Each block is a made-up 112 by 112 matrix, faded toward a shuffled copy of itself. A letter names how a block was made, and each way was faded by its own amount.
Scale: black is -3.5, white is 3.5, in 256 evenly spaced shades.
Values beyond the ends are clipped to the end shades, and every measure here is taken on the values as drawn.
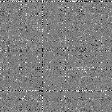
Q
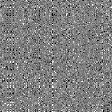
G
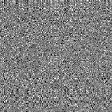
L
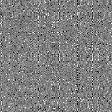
G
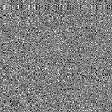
L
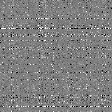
Q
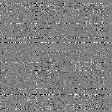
Q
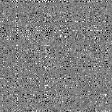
Q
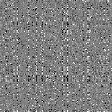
G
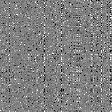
G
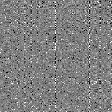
G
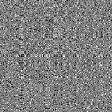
L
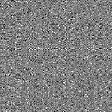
L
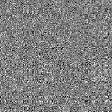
L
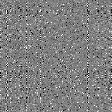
G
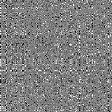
G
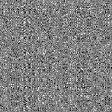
L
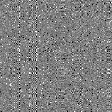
G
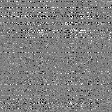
Q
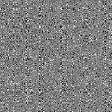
G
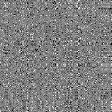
G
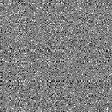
L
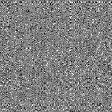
L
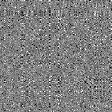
L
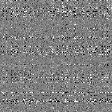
Q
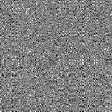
L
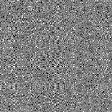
L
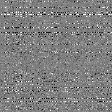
Q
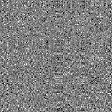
L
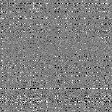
Q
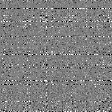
Q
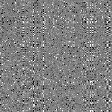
G
